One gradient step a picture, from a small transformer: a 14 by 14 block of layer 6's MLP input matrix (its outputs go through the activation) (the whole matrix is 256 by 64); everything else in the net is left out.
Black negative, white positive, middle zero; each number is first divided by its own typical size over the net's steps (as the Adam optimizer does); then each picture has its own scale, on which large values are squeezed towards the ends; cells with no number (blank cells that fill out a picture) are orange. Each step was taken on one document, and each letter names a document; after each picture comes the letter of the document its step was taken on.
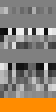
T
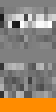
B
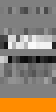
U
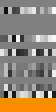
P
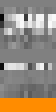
B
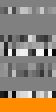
P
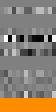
P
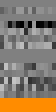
B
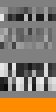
T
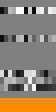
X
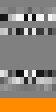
X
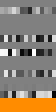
P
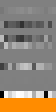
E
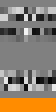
X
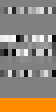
P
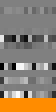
E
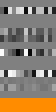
X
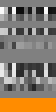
T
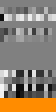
X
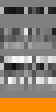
B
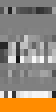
U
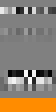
X
